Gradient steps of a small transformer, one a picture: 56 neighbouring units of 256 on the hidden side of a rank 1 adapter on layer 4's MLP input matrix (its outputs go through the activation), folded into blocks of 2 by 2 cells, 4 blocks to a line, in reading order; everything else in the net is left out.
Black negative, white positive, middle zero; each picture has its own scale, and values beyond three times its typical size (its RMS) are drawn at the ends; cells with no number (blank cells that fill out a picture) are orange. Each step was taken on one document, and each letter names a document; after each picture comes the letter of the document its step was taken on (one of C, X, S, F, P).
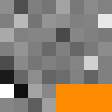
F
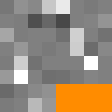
F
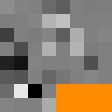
F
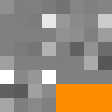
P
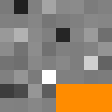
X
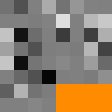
X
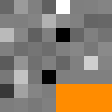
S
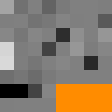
S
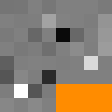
S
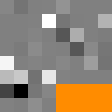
P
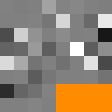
X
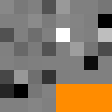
S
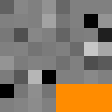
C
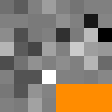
X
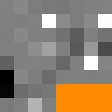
P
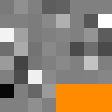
X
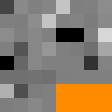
S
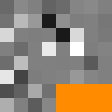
F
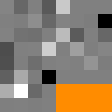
S
